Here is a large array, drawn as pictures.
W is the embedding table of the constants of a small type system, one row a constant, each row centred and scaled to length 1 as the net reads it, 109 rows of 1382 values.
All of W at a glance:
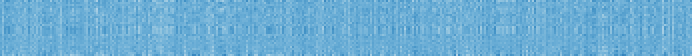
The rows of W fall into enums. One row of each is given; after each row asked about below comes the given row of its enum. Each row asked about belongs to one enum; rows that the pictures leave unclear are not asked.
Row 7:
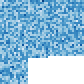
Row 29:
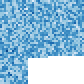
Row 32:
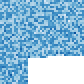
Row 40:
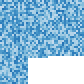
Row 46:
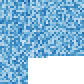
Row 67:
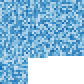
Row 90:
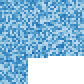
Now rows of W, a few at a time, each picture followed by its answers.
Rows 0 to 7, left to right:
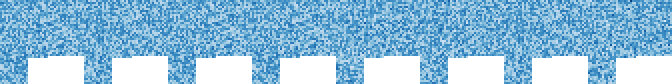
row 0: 90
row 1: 40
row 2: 90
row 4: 67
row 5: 46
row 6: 40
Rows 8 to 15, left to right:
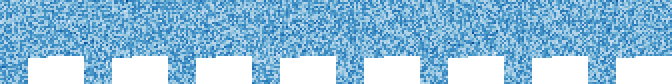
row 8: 32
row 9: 7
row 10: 90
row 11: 67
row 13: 29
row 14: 40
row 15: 46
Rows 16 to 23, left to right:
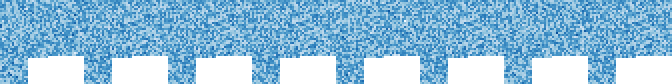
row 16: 29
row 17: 90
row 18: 90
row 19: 90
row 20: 32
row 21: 90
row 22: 29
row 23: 90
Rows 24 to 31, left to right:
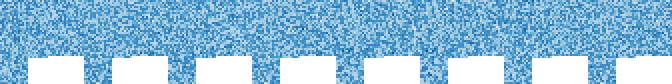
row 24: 40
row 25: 32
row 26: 90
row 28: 29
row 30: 46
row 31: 32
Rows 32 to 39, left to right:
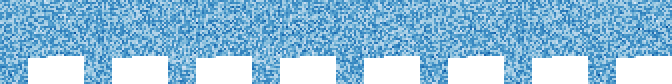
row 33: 40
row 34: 67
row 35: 67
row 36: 90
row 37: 32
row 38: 40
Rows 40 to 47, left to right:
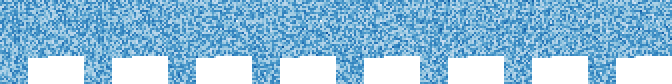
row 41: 40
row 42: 32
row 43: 32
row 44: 90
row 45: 46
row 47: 32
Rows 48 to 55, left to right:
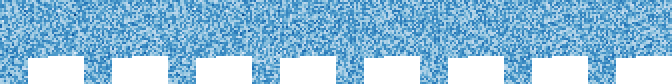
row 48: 29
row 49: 90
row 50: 29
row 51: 67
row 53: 40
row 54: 90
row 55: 90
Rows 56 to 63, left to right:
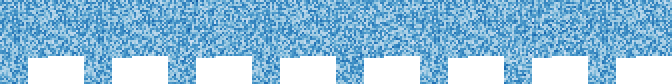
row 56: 40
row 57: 40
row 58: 46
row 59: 40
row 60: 90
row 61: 40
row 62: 67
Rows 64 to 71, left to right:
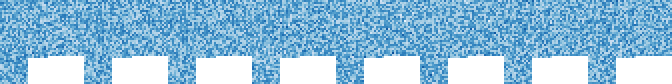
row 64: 90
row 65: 40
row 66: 40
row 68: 32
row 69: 32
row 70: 46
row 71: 46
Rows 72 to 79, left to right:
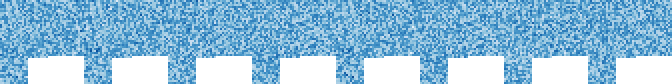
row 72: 29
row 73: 29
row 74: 46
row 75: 90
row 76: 29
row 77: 90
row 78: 67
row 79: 40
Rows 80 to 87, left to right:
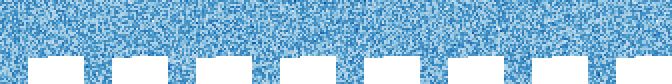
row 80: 40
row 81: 32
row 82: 67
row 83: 7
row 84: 46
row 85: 29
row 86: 90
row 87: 32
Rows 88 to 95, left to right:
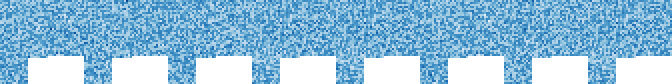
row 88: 32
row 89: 7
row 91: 67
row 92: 67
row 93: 32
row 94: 46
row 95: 67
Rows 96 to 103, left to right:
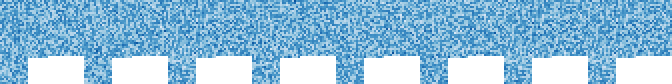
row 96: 40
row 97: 29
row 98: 67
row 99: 7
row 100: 32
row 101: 32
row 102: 67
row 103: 67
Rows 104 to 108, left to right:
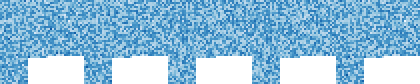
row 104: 32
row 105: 32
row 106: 40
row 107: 40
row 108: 32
